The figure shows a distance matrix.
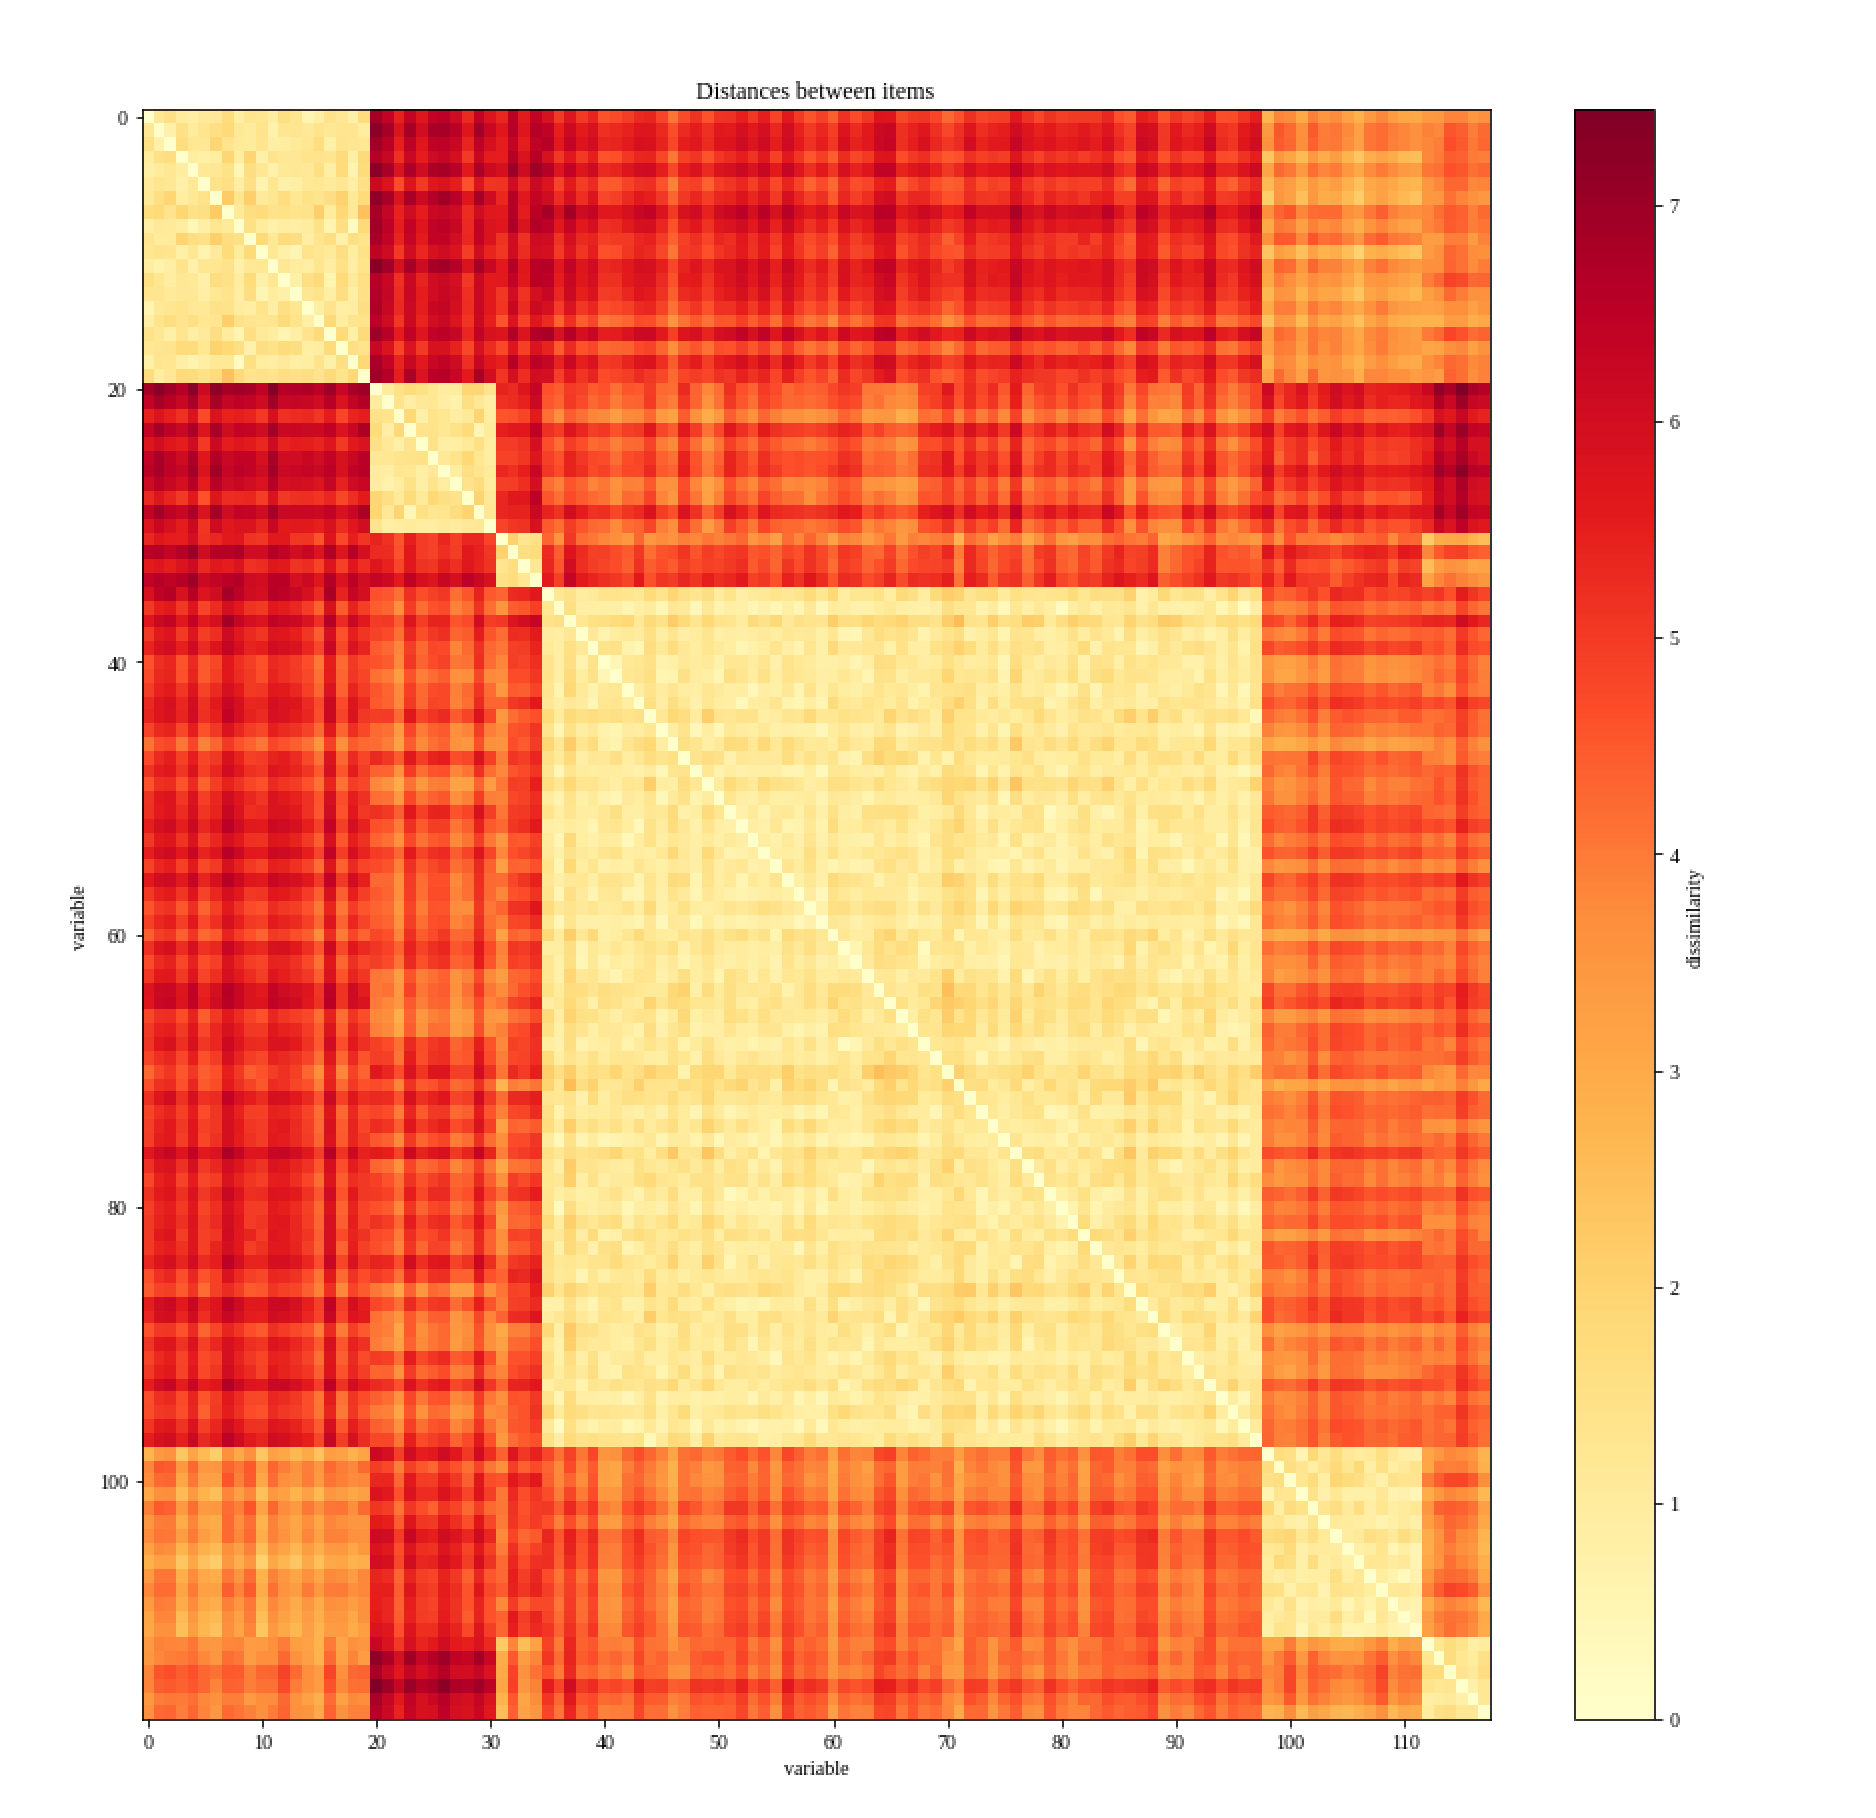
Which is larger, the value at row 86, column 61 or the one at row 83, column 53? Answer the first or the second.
the first
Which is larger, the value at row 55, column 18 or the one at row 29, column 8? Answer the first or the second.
the second
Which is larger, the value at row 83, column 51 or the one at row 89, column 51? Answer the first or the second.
the second
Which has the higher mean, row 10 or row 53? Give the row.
10
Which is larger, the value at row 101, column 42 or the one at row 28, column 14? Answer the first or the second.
the second
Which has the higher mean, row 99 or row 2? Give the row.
2
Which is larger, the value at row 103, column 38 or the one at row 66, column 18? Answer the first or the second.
the second
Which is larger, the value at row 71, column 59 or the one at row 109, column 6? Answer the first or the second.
the second
